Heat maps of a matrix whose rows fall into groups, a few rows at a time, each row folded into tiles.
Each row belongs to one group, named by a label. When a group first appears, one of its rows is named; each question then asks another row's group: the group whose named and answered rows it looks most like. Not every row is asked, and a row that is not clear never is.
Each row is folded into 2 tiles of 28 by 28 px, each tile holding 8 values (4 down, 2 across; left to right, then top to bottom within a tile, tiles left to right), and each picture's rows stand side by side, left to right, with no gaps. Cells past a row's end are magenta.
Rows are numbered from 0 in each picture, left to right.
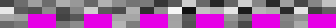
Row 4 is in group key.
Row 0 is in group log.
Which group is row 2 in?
log
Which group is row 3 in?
key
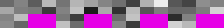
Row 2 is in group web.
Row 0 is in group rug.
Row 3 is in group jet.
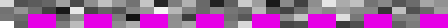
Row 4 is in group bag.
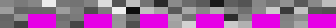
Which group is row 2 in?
key
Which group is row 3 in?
bag
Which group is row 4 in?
jet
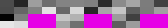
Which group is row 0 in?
jet
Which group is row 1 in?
log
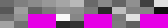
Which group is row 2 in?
rug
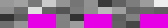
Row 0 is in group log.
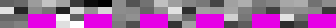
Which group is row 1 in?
bag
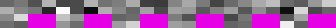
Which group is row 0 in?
rug
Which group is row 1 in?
log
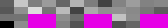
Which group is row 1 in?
key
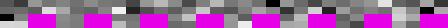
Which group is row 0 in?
jet
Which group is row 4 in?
bag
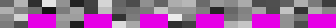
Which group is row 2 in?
jet
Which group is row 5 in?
key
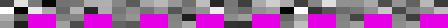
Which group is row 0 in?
key
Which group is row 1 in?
web
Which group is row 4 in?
web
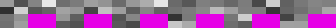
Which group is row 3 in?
jet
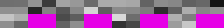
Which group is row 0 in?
log
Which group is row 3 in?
bag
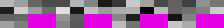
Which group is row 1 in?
key
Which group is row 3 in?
jet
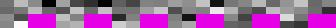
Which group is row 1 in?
bag
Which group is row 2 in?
jet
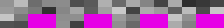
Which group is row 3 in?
bag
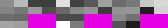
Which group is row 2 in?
web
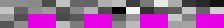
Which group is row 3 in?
bag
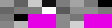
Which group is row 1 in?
bag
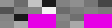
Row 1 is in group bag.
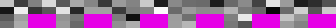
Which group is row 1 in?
key
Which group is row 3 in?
bag
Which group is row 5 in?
bag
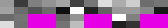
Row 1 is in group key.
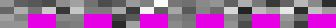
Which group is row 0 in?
bag
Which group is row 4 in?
key
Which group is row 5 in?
key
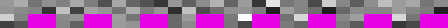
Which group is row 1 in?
key
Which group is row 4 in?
rug
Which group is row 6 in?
web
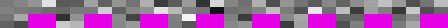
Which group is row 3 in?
rug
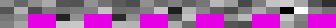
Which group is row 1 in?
jet
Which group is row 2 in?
jet
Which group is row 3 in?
web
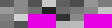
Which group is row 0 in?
rug
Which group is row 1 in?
jet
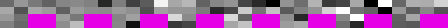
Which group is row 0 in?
key
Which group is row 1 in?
bag
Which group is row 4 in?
bag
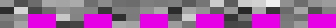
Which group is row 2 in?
jet
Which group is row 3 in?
web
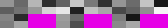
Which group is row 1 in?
key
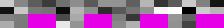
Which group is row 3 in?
key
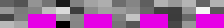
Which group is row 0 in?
jet
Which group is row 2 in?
rug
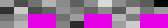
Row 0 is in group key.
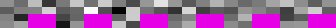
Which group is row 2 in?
web
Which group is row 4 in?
web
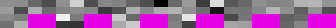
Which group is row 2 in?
bag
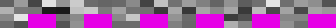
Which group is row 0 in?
rug
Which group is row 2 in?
rug
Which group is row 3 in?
key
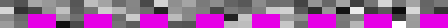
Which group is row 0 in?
log
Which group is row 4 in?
jet
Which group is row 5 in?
log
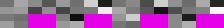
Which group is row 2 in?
rug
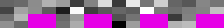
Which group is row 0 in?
web
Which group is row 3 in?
jet
